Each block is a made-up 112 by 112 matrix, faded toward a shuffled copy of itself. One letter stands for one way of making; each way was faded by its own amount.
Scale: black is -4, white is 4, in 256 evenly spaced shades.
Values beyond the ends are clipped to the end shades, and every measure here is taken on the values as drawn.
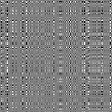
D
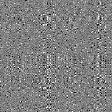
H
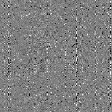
H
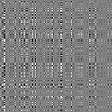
D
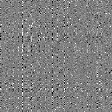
H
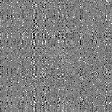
H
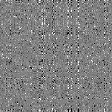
H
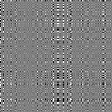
D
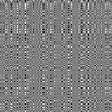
D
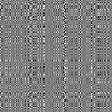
D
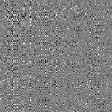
H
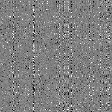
H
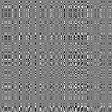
D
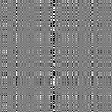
D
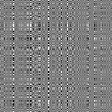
D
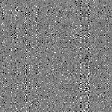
H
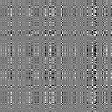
D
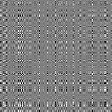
D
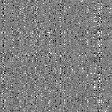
H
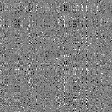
H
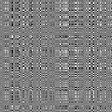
D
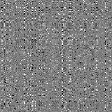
H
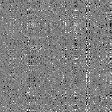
H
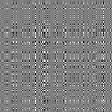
D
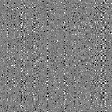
H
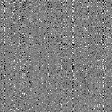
H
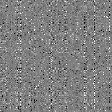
H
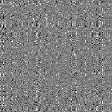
H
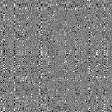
H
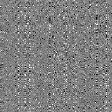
H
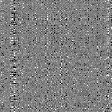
H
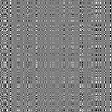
D
